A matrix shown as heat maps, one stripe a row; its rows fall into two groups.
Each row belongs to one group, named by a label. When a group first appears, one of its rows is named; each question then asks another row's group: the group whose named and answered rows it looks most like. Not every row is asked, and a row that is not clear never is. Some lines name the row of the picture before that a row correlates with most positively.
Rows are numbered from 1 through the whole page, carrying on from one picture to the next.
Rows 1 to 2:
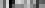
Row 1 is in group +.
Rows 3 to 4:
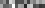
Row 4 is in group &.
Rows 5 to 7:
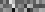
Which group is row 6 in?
&
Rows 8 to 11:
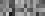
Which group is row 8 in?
+
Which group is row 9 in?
+
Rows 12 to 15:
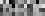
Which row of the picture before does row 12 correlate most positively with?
11
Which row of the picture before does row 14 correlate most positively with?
8
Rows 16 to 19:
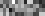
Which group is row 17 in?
+
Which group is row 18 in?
+
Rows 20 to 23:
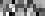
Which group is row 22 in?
&
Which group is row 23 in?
+
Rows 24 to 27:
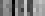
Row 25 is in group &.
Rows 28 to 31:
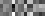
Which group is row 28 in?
&
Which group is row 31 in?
&
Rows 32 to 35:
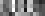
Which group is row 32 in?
&
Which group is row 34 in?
&
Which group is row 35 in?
+
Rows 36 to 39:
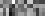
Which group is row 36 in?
&
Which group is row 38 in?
+
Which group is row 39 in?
+
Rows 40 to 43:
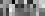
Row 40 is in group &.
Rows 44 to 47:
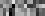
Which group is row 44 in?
&
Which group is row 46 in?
+
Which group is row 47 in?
+
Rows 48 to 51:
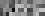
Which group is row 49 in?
+
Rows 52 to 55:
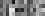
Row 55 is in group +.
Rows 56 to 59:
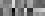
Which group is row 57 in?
&
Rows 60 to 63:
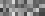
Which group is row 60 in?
&
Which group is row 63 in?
&
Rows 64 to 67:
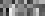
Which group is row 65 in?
&
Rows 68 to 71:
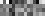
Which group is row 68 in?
+
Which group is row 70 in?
+
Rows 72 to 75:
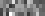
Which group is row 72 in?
&
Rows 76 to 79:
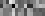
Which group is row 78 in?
&
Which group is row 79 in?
&
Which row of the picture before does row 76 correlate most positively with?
75
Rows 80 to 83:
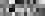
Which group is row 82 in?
+
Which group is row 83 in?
&
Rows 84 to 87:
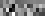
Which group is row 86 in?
+
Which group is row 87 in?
&
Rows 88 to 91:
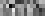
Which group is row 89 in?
+
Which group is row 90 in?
&
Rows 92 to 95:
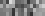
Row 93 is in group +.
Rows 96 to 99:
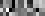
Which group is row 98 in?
+
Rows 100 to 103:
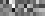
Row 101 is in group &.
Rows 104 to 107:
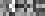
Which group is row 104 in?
&
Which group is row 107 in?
+
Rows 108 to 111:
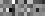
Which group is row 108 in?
&
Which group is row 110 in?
+
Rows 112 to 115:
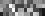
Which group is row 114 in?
&
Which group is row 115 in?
+
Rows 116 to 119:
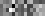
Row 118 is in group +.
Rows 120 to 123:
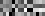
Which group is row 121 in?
&
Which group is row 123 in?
+
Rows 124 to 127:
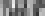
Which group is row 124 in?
&
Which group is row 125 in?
&
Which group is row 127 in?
+
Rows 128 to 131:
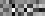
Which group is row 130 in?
&
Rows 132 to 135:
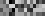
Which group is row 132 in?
+
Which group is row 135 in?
+
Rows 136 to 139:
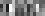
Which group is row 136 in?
&
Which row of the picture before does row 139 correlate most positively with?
133
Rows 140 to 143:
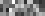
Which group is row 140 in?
&
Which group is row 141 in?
+
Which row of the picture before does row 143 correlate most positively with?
139
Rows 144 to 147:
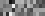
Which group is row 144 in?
+
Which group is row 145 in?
&
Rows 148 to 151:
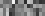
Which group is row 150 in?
+
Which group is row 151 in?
+
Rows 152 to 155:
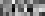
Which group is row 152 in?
&
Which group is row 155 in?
+
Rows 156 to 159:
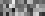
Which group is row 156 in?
&
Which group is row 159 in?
+
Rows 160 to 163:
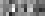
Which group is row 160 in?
+
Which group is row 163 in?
+
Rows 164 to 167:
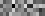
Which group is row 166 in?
&
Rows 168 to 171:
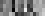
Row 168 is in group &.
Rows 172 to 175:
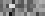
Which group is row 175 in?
+
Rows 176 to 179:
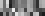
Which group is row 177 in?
+
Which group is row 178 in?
&
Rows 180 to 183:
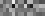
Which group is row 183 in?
&
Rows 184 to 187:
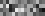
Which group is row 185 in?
+
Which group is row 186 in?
+
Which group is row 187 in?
&
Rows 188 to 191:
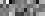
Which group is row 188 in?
+
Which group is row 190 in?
&
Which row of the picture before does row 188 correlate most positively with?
185
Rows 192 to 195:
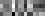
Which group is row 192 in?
&
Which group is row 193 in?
&
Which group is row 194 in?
&
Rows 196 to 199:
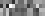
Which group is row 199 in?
+
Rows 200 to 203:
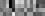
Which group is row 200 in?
+
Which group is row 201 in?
+
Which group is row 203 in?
&
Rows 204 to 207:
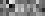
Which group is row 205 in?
+
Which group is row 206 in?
+
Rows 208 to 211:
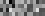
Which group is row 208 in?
+
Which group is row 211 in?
&
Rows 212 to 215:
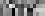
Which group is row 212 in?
+
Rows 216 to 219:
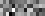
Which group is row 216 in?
+
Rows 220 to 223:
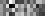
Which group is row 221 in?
+
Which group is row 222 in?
&
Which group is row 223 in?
+
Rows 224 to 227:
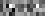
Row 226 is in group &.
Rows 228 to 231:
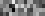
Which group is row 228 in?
&
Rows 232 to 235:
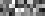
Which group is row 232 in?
&
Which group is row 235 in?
+
